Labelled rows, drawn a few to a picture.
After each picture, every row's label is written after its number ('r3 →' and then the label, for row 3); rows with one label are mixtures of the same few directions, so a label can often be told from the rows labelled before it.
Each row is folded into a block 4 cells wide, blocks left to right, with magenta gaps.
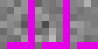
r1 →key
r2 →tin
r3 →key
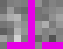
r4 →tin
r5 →tin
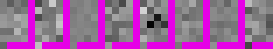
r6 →tin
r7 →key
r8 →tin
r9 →key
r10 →tin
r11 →key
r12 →key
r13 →key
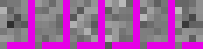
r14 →tin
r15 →key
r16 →key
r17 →key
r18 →key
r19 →tin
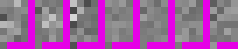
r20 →key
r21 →tin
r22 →key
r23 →key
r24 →key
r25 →key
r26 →key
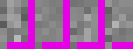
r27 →tin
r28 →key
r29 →tin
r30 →tin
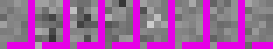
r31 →key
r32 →tin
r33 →tin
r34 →key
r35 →tin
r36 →key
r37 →key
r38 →key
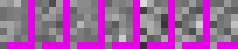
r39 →key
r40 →key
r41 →tin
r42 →tin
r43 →key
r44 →key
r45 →key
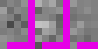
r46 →tin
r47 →key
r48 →tin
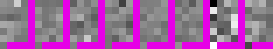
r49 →key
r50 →tin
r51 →tin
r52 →key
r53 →key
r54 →key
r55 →key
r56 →key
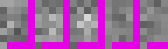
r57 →tin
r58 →tin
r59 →tin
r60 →tin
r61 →key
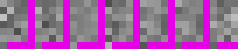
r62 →key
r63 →tin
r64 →key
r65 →key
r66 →key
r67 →key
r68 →tin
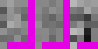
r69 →tin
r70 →tin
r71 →tin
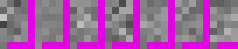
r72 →key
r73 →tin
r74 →tin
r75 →key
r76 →tin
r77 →key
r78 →tin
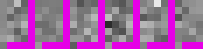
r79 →key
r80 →key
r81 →tin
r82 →key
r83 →key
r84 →key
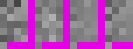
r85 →key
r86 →tin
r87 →key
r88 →key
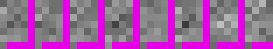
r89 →tin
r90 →key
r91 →key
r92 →tin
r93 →tin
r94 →tin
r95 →tin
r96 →key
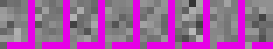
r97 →tin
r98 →key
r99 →key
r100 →tin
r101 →key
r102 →key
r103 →key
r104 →tin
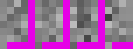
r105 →key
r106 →tin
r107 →tin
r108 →key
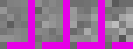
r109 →tin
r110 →tin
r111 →tin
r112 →tin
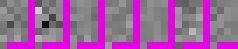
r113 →tin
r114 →tin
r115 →tin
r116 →key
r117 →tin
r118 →tin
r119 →key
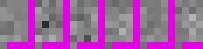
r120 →tin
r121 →tin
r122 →tin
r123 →tin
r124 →tin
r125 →tin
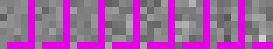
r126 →key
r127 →key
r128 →key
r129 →key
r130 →key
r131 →key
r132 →tin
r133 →tin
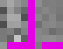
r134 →tin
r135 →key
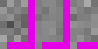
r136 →tin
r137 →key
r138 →key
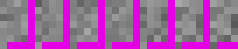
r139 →key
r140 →key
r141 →tin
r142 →key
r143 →tin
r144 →key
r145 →key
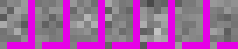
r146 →key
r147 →tin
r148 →tin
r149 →key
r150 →tin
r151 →key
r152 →tin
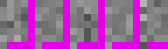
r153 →tin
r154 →key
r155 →tin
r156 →key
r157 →key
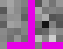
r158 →tin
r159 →tin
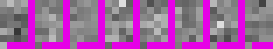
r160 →tin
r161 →tin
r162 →key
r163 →key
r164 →tin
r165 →tin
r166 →tin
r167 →key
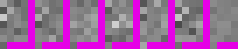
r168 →key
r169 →key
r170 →tin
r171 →tin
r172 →key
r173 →key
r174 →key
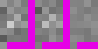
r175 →tin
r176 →tin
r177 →key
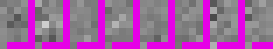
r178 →tin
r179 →tin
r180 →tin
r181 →tin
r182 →tin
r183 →key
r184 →key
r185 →key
